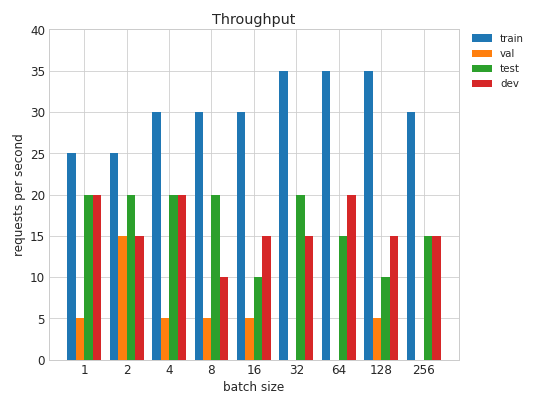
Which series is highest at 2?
train
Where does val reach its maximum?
2
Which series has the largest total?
train
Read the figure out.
Title: Throughput
x-axis: batch size, ticks 1 2 4 8 16 32 64 128 256
y-axis: requests per second, ticks 0 5 10 15 20 25 30 35 40
Legend: train, val, test, dev
Values:
train: 25 25 30 30 30 35 35 35 30
val: 5 15 5 5 5 0 0 5 0
test: 20 20 20 20 10 20 15 10 15
dev: 20 15 20 10 15 15 20 15 15
